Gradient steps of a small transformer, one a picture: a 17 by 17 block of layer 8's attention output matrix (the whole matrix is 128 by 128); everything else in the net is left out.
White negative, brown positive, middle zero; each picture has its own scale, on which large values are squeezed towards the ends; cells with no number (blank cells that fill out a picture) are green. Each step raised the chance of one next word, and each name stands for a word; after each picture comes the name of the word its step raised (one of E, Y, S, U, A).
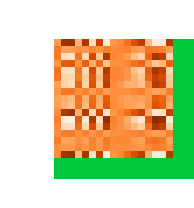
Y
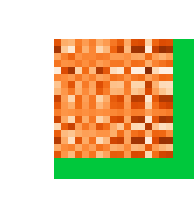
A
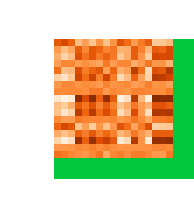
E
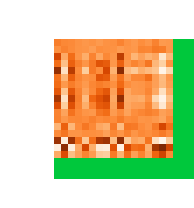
E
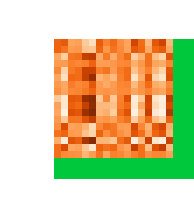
E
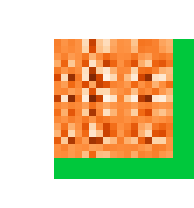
E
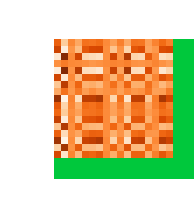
A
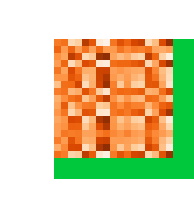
Y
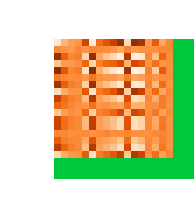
Y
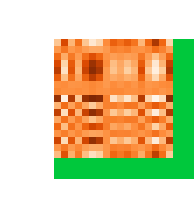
E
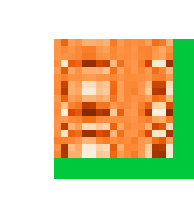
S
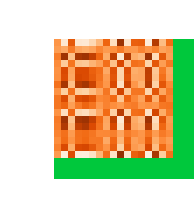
Y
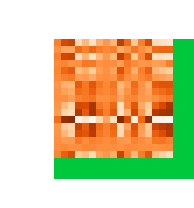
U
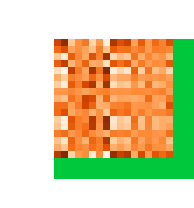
Y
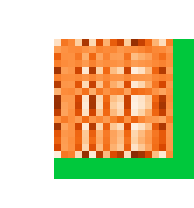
U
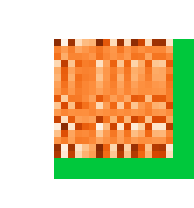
U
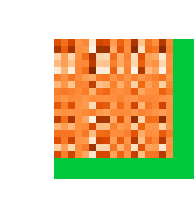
A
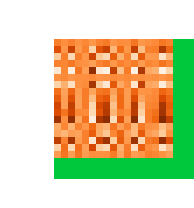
A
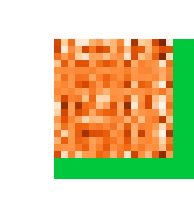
U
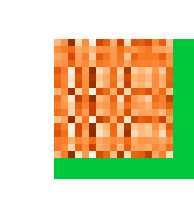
U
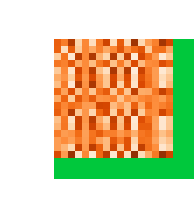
Y
